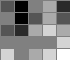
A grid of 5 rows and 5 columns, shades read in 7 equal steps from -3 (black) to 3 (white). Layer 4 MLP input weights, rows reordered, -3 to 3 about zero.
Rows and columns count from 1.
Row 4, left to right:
0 0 0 0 2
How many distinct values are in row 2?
4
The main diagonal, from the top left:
-1 -3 1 0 3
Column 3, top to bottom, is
0 -1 1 0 1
